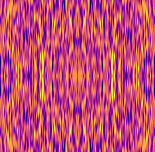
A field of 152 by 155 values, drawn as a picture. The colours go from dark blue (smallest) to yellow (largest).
Mirror symmetry: left to right and top to bottom. Slope: none. Average level on the scale: 50%. Grain: streaks running down.
